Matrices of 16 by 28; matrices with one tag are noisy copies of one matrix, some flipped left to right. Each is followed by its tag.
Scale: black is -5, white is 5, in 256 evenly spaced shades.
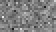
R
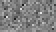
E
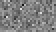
E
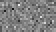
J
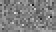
E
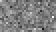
R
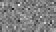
J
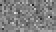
E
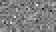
J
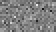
J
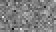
R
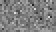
E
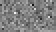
E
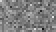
R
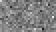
R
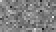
R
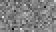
R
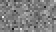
R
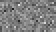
J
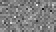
J
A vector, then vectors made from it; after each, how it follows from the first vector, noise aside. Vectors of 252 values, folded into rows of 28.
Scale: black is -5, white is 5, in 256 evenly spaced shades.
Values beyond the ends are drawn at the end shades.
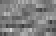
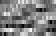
scaled up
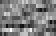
scaled up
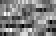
scaled up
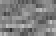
negated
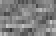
negated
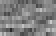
negated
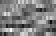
scaled up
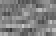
negated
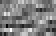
scaled up
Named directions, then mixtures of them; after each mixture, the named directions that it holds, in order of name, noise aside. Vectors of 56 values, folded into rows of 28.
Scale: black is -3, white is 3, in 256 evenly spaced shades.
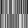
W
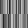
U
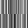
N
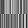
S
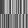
S, U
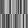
S, U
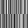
N, S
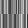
N, U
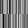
U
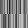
U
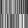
W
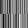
U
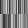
U
